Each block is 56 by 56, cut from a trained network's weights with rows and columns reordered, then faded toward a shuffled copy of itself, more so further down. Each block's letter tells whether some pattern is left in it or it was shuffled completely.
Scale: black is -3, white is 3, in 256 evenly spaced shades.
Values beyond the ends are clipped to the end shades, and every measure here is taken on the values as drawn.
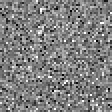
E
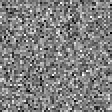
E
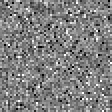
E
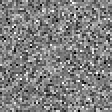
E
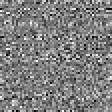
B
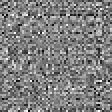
B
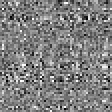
B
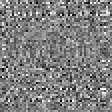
B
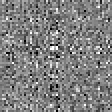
B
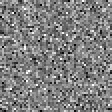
E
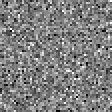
E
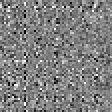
B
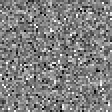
E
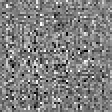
B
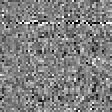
B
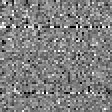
B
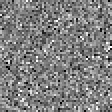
E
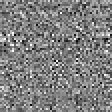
B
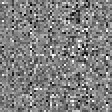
B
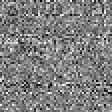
B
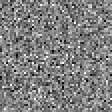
E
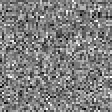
B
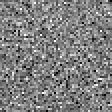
E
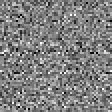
B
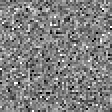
E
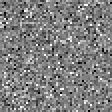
E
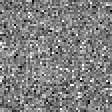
E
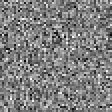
B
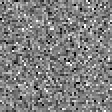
E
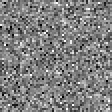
E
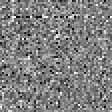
B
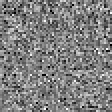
B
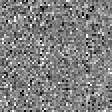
B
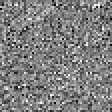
B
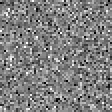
E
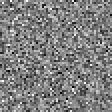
E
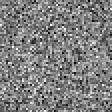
E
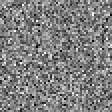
E
